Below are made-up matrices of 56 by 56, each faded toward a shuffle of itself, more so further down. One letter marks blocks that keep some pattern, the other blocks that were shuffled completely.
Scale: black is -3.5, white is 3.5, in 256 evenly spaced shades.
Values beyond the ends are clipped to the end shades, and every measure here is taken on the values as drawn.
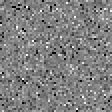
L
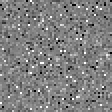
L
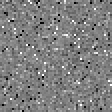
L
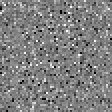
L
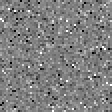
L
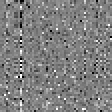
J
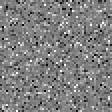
L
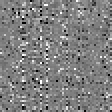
J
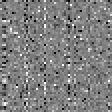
J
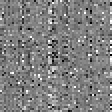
J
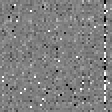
J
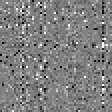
J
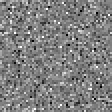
L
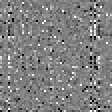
J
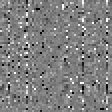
J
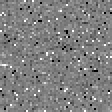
L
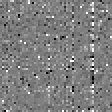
J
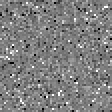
L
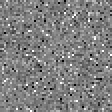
L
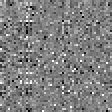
J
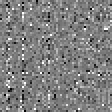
J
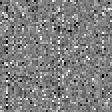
J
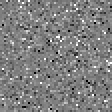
L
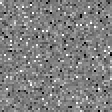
L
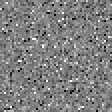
L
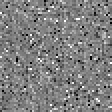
L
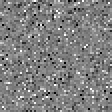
L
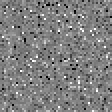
L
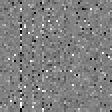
J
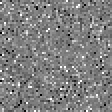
L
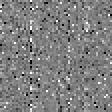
J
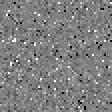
L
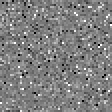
L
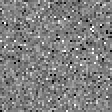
L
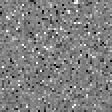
L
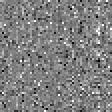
J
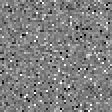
L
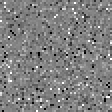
L
